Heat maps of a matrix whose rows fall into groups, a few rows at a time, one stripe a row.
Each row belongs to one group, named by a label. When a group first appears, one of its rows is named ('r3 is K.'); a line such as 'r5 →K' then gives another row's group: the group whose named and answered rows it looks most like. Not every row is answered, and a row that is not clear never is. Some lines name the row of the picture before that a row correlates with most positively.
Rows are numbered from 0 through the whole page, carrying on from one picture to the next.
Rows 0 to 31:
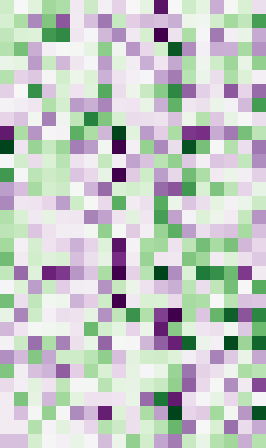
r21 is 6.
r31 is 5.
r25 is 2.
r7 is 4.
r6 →2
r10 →6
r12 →6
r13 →5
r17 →6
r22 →5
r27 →2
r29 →4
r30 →2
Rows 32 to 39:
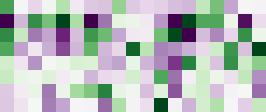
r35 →5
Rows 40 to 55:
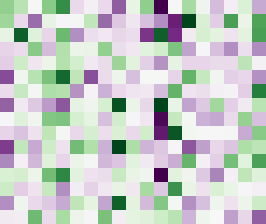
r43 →2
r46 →4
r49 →4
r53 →4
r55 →2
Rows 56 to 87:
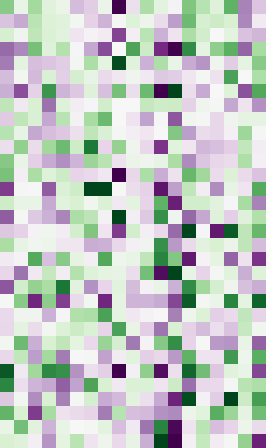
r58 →6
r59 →5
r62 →4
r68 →6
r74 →2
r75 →4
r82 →6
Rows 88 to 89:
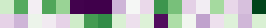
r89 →4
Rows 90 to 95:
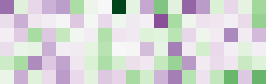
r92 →2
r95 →5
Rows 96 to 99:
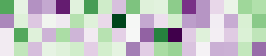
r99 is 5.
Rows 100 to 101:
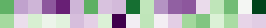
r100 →5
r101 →6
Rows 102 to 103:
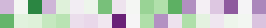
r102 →2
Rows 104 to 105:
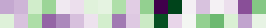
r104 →4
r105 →6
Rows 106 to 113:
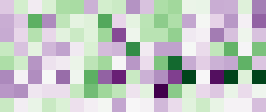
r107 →2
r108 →2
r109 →5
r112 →4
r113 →6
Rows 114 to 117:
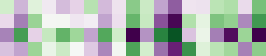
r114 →5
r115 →5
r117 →5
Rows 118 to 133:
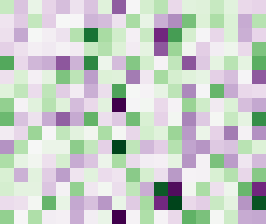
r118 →6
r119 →5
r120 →4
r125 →6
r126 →5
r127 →2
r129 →2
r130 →5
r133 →6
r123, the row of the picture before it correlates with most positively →116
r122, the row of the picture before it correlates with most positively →114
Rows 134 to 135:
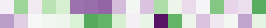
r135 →4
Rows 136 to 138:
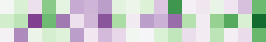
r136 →4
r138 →4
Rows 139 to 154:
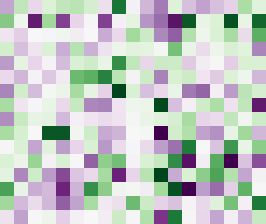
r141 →5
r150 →2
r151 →6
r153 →5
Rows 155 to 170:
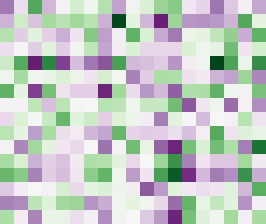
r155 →2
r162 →2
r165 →5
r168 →4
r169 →5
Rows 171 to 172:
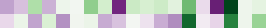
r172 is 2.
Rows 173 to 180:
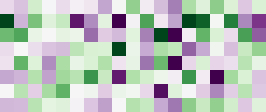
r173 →5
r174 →6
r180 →5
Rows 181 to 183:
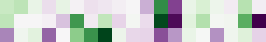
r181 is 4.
